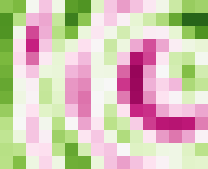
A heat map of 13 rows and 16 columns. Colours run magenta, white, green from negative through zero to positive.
The top right is the ninth with the highest average. The centre is the ninth with the lowest average. Overall the values sit about 50% of the way up the scale. Concentric rings centre on the middle right.
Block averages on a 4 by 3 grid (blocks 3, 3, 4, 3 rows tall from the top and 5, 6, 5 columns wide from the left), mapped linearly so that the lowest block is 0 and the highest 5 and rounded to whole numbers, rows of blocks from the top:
335 | 212 | 400 | 332
